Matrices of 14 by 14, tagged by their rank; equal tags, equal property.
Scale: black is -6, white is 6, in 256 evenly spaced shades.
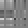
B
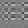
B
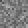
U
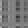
B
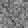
U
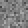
U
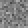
U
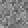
U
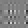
B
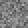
U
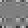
B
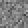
U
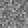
U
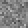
U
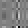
B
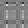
B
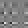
B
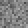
U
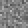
U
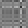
B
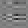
B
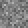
U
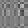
B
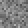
U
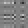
B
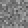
U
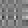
B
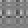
B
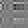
B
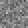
U
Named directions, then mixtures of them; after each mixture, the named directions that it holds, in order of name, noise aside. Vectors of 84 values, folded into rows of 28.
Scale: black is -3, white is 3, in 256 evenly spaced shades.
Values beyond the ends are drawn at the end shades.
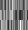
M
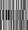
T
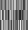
M, T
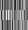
T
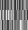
M, T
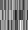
M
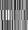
T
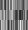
M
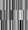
M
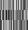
T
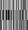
T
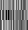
T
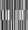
M, T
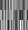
M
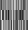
M, T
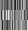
T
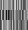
T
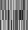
M, T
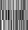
M, T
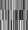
M, T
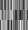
M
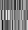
T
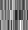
M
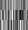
M, T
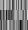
M, T
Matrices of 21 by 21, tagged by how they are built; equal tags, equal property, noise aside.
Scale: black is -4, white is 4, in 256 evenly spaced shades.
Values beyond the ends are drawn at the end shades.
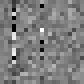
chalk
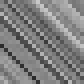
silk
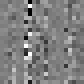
chalk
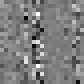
chalk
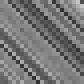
silk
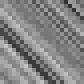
silk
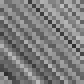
silk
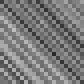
silk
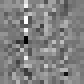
chalk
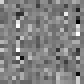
chalk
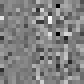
chalk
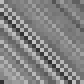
silk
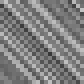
silk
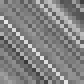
silk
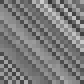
silk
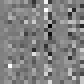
chalk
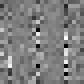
chalk
